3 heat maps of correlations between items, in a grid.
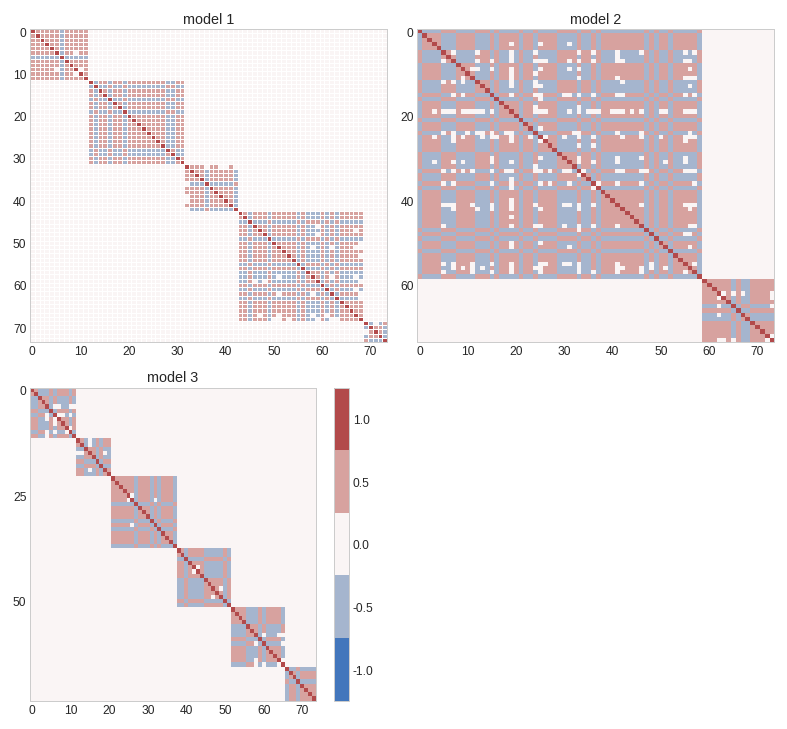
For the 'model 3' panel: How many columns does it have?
74
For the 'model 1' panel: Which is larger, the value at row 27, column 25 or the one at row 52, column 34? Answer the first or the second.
the first
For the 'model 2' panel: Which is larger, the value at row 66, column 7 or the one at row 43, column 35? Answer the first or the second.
the first
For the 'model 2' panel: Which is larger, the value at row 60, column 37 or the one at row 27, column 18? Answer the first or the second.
the second
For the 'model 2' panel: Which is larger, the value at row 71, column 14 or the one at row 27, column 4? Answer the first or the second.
the second
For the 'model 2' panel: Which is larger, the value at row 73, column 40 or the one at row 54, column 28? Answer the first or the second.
the second
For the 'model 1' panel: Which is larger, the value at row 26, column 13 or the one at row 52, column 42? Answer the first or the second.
the second
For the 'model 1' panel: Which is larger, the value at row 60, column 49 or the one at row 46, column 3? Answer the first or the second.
the second
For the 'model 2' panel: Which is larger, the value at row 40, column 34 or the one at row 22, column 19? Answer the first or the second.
the second
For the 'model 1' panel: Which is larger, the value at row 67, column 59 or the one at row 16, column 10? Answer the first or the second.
the second
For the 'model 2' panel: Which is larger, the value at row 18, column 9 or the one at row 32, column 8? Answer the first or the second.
the first
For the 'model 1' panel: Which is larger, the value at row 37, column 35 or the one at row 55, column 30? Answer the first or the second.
the first
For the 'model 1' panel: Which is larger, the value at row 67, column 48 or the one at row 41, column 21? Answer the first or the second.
the first
